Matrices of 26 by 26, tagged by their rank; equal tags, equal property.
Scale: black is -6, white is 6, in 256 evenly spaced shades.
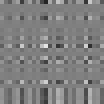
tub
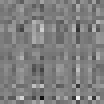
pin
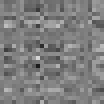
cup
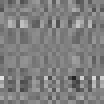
pin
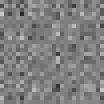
cup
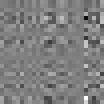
pin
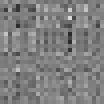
cup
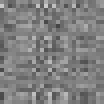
cup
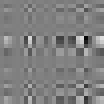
tub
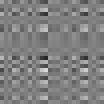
tub
